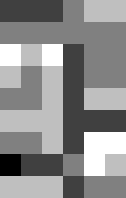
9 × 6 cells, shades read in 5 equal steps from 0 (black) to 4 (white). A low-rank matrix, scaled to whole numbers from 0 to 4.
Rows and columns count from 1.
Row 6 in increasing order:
1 1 1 3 3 3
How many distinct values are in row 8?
5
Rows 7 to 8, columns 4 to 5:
1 4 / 2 4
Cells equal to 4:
5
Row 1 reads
1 1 1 2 3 3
